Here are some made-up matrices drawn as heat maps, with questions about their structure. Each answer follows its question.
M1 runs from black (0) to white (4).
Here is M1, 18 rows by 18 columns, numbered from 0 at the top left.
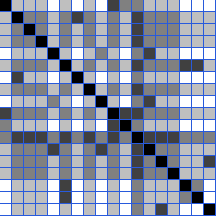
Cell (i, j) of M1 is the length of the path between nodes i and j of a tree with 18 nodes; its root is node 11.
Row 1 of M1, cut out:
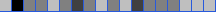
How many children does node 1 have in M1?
1
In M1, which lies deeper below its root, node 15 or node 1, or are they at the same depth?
node 15
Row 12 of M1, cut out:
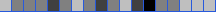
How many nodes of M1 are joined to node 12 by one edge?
3
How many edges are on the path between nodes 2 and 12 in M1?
2
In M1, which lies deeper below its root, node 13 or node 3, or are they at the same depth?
the same depth
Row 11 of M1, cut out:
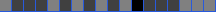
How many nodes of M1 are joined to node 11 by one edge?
9
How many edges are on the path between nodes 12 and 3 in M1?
2
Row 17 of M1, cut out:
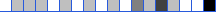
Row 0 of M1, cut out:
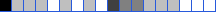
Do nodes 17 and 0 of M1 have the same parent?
no
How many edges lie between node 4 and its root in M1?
2
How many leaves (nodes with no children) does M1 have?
12
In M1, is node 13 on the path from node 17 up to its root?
yes
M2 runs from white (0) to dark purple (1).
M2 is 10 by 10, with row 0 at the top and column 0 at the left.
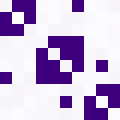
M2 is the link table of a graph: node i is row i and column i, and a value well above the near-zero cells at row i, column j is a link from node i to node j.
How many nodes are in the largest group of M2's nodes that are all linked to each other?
4
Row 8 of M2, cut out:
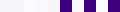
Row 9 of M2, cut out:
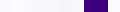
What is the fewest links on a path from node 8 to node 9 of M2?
1
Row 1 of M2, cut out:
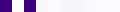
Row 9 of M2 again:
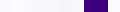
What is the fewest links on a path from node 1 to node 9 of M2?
5
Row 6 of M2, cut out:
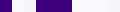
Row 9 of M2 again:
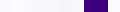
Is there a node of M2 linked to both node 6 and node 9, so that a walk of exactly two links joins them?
no
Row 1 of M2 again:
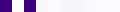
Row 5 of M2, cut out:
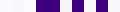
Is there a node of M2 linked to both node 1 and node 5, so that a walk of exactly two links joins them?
no
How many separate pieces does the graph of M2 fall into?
1
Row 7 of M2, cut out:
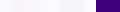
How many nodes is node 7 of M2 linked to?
2
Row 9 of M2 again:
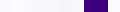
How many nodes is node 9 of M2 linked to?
2
